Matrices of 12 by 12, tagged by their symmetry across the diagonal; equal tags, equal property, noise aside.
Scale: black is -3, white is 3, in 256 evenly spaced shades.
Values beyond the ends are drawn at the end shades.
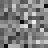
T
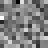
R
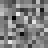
R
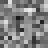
T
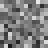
T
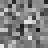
R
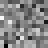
T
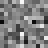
R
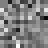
R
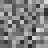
T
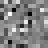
R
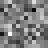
R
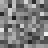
T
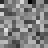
T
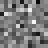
T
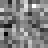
R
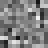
R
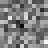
T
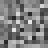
R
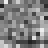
R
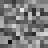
T
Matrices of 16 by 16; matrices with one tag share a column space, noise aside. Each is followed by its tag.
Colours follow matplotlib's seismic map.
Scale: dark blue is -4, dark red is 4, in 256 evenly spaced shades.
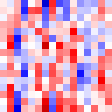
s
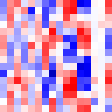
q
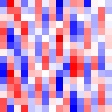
q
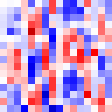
q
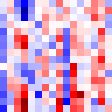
s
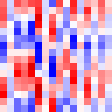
q
